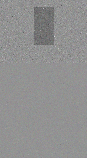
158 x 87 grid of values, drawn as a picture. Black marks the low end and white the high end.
Odd patch: lower, in the top middle. Seam: horizontal, 40% of the way down, the bottom part calmer. Stripes: none. Histogram: skewed, a long tail of low values.
